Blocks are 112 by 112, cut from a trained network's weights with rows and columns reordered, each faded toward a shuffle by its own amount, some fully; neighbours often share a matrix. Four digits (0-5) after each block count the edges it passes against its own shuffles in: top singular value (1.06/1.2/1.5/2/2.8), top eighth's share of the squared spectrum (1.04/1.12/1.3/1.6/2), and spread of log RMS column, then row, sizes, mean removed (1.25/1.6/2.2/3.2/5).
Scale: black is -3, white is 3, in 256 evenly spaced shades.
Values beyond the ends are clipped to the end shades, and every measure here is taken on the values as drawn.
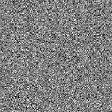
3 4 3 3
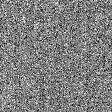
1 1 0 0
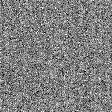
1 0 0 0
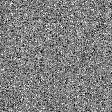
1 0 0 0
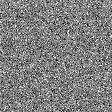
0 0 0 0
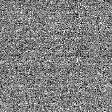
2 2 2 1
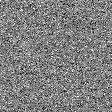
0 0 0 0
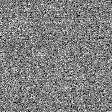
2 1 1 0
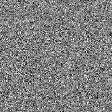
3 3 2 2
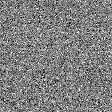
1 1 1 0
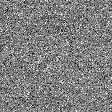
0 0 0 0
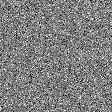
0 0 0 0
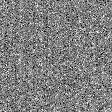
1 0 0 0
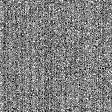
3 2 0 1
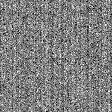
3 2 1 1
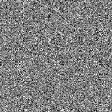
4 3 2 1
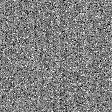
1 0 0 0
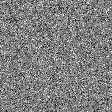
0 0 0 0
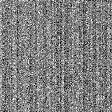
4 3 1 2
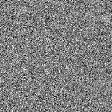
3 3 1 0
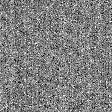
2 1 0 0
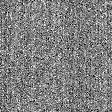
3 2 0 0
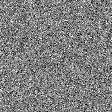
2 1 0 0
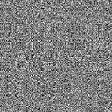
4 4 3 2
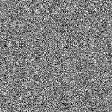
4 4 2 2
